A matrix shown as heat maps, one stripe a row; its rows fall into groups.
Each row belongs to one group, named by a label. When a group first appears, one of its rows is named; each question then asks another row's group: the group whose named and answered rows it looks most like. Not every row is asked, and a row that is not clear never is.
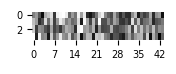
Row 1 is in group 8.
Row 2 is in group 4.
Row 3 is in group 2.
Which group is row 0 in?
8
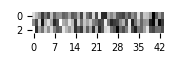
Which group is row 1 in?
2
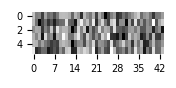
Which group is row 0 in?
8
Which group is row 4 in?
4
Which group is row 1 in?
4
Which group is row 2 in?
8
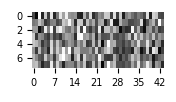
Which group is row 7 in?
8
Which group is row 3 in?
4
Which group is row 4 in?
8
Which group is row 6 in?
8
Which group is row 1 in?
4
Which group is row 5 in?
2
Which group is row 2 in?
8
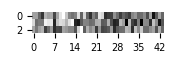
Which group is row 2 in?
4
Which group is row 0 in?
8
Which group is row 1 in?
2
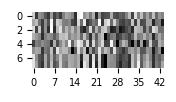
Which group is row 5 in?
8
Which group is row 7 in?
8
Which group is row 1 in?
8
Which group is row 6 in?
8
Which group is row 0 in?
4
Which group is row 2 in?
2
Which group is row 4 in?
4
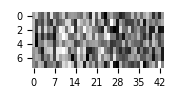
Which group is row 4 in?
2
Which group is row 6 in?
8
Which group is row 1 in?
4
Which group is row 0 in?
8
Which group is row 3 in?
2
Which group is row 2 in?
2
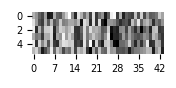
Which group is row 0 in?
4
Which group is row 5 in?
8
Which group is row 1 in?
8
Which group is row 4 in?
2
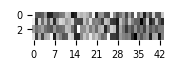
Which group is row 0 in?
4
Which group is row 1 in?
2
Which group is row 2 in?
4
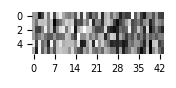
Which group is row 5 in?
2
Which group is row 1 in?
2
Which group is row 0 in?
8
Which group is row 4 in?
2
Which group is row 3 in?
4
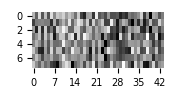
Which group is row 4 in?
8
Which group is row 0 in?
2
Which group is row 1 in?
4
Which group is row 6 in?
8
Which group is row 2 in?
2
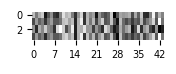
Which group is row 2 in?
2
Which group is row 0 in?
4
